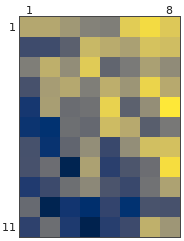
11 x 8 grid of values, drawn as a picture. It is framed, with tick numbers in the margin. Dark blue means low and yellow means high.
Neither half mirrors the other. The top right is the smoothest part. On average the colour sits 50% of the way up the scale. Values rise toward the top right.
